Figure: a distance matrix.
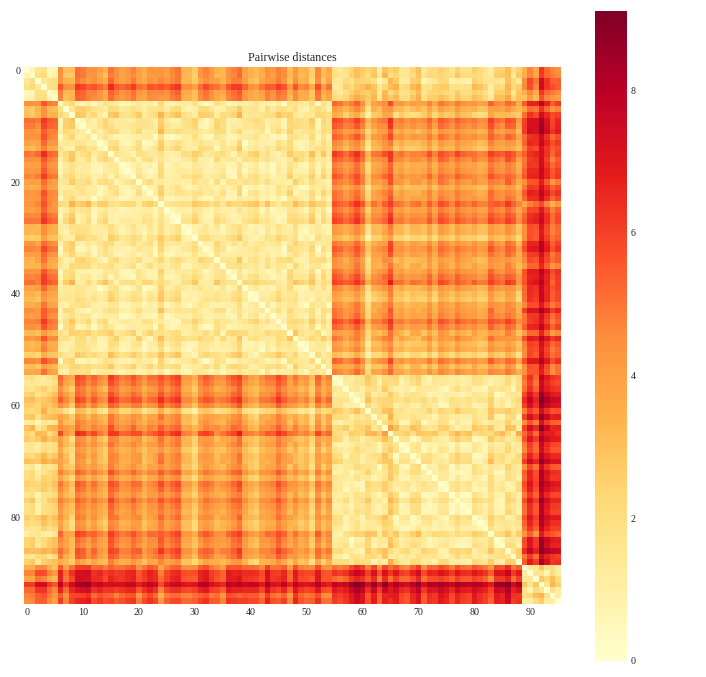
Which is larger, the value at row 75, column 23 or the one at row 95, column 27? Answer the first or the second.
the second
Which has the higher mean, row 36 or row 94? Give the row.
94
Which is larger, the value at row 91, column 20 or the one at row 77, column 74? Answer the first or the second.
the first
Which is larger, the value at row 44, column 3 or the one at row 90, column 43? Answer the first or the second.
the second
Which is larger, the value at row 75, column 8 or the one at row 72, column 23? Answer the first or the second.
the second
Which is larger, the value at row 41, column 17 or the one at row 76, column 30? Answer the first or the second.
the second
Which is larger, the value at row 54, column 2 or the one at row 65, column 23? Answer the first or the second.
the second
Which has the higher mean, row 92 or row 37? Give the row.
92
